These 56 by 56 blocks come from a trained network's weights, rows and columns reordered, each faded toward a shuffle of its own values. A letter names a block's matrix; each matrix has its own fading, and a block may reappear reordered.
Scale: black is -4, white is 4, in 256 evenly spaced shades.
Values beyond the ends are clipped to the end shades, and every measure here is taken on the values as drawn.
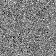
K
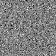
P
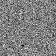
P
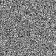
P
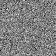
P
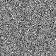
K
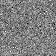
K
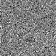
P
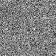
P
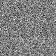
K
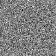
K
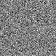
P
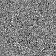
K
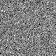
K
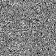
P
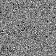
K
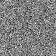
P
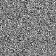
P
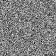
K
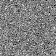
K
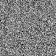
K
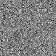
P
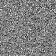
P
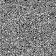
P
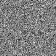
P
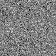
P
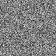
K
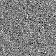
K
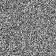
K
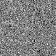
P
